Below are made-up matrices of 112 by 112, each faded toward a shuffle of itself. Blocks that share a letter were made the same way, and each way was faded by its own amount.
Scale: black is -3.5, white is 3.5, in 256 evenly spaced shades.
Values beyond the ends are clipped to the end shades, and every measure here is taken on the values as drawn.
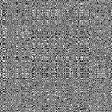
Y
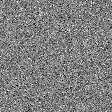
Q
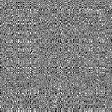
Y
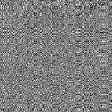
Y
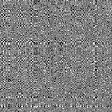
Y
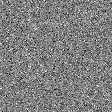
Q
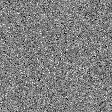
Q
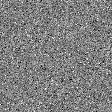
Q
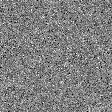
Q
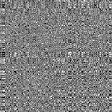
Y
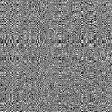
Y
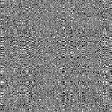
Y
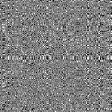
Y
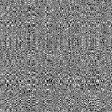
Y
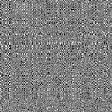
Y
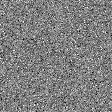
Q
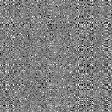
Y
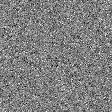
Q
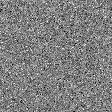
Q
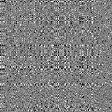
Y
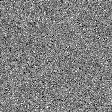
Q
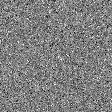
Q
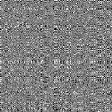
Y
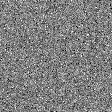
Q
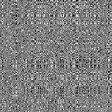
Y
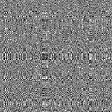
Y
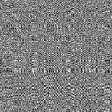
Y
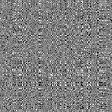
Y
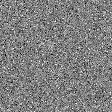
Q
